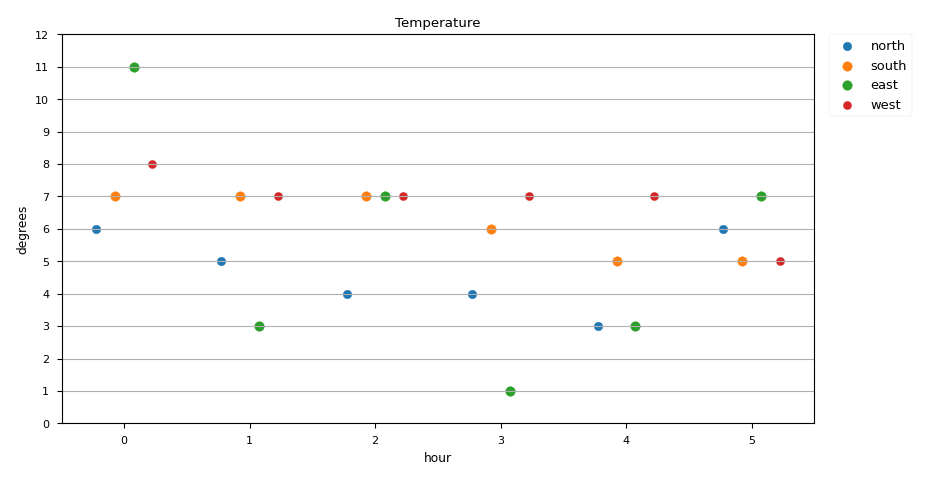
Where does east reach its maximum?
0
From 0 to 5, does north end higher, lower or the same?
the same
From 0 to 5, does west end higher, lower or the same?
lower
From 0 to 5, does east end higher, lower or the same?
lower
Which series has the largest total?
west
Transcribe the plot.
Title: Temperature
x-axis: hour, ticks 0 1 2 3 4 5
y-axis: degrees, ticks 0 1 2 3 4 5 6 7 8 9 10 11 12
Legend: north, south, east, west
Values:
north: 6 5 4 4 3 6
south: 7 7 7 6 5 5
east: 11 3 7 1 3 7
west: 8 7 7 7 7 5
